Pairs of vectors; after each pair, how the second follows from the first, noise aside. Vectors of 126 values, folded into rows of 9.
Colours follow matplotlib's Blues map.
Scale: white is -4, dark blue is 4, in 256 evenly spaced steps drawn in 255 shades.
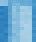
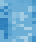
partly zeroed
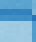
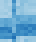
wrapped around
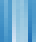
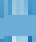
partly zeroed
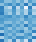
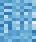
wrapped around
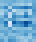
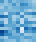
wrapped around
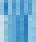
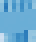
partly zeroed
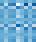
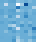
partly zeroed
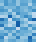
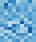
wrapped around
